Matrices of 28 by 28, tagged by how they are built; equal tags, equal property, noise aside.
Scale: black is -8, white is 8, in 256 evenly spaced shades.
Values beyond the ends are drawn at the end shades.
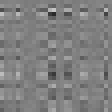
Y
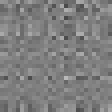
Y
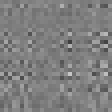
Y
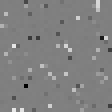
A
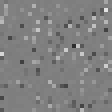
A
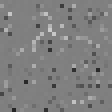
A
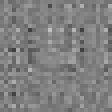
Y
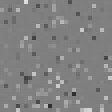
A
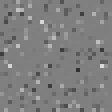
A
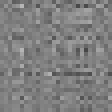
Y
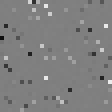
A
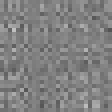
Y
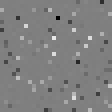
A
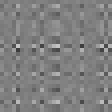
Y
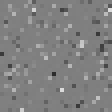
A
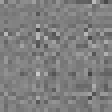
Y
